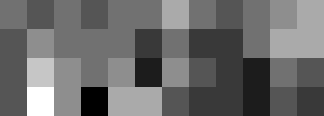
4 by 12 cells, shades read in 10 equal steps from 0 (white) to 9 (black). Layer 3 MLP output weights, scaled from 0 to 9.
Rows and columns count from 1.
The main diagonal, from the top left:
5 4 4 9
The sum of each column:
23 12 18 25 17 23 18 25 27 26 18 19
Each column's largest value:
6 6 5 9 5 8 6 7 7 8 6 7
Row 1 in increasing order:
3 3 4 5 5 5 5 5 5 6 6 6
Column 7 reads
3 5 4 6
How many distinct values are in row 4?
7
